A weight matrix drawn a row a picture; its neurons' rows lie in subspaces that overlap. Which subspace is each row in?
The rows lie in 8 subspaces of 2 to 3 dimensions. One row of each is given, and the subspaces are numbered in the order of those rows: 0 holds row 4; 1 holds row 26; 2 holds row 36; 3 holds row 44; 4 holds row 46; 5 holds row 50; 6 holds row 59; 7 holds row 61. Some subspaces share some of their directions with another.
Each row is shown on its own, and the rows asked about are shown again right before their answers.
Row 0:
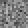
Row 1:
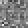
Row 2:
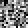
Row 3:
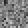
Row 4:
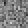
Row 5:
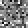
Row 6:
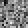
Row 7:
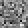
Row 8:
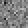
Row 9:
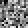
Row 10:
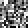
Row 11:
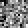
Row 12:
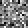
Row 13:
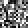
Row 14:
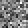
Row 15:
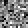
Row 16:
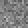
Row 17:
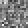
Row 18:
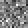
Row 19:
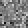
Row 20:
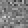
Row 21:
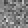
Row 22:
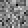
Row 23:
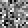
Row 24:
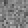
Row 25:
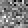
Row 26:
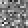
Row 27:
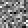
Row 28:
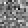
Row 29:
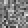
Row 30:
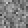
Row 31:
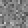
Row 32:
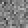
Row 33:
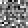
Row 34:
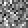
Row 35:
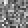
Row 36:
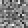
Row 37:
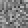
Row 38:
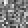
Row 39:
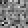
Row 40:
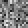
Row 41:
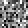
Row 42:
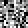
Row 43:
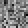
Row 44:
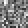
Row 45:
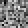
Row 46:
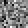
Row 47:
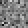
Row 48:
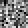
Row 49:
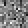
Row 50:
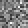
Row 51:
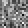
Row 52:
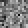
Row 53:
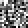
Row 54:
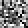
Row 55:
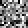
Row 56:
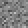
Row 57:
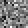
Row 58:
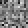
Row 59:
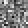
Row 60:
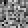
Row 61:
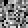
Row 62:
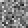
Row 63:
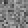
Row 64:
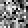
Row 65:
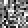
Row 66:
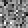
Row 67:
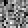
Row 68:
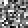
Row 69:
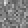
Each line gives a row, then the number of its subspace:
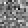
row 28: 0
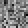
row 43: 3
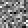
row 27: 1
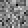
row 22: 4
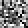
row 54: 2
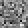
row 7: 2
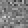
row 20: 4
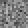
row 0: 5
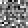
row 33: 0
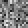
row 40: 7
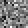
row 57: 4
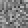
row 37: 5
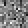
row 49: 0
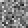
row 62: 7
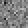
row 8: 7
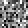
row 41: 5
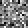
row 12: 2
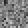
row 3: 4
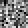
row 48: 5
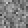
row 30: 0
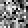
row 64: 0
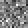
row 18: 4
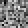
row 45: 0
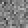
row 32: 7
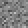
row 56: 1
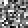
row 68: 1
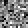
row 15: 5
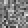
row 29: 3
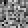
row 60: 0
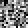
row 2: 5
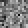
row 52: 3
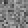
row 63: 6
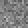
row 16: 4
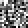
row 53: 5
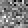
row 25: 4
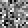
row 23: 7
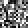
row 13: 7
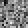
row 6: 3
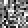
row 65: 3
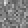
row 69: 7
